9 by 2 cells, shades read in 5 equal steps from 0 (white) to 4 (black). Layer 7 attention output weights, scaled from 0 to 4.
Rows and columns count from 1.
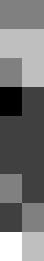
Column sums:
20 19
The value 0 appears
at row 9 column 1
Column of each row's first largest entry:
1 1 1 1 1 1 2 1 2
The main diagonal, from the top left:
2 1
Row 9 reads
0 1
